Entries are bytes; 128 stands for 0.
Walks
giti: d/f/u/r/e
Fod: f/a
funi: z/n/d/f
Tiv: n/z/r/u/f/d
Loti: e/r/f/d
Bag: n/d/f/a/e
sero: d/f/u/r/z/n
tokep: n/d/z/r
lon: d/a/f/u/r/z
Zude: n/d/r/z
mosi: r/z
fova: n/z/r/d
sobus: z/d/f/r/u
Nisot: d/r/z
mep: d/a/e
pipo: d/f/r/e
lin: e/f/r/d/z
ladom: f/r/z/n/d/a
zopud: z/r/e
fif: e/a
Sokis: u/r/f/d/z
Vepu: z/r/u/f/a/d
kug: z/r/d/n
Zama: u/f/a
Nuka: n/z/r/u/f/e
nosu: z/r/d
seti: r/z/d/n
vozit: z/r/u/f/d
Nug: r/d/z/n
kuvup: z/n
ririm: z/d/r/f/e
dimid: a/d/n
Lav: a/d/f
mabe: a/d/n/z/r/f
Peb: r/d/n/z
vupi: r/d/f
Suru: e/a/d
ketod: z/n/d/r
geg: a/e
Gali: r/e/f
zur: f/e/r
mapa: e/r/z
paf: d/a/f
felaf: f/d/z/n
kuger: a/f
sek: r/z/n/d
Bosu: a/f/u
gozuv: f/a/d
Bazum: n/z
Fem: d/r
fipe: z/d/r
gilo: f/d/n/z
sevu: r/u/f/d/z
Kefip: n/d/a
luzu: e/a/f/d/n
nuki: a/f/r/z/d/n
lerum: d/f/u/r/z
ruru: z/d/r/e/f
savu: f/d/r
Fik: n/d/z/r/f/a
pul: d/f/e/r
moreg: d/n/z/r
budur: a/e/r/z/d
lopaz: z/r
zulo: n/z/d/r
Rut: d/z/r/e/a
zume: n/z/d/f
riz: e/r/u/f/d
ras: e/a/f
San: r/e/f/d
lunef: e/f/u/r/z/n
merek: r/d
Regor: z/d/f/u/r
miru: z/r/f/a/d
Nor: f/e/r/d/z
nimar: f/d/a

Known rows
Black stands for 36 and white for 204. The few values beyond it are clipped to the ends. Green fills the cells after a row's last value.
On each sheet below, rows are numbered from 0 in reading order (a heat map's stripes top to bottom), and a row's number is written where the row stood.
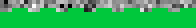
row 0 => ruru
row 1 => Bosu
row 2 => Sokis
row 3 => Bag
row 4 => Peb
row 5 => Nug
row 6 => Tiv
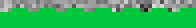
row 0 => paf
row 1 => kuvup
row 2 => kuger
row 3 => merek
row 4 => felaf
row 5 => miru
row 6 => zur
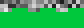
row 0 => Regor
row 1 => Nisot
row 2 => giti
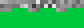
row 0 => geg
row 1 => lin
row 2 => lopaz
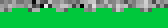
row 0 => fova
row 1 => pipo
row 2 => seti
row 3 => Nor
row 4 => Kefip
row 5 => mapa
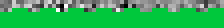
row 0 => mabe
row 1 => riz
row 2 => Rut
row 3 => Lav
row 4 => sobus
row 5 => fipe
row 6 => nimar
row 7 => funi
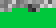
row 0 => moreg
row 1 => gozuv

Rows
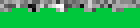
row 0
vozit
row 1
Fik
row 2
lerum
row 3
mosi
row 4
nosu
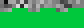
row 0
Gali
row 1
gilo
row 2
zume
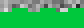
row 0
mep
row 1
zulo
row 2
Nuka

